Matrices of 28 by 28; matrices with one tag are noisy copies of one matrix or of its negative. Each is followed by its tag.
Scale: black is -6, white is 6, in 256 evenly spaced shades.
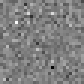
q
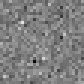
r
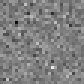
q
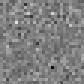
q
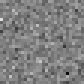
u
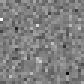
u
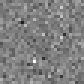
r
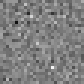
q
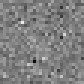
r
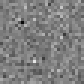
r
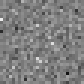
u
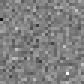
u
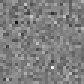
q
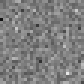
u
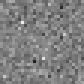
r
